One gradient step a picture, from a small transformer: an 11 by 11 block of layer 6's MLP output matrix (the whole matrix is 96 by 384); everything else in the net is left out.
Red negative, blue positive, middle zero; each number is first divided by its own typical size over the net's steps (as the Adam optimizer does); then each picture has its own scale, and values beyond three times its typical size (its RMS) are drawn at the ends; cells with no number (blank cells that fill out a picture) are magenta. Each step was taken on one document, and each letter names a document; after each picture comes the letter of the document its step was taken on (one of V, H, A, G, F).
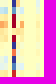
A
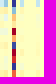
A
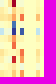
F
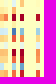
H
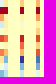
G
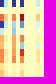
H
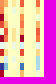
H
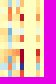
F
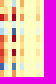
G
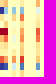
H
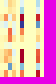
F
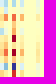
A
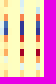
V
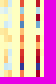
V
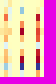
V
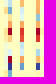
V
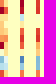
G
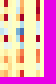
V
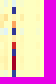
A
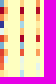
G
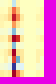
F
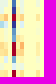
A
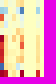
G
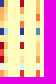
G
